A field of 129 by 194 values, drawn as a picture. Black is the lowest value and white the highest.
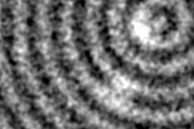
Histogram: bell-shaped. Ninth with the highest average: top right. Lone odd cells: none. Bumps: two. Rings: centred on the top right.
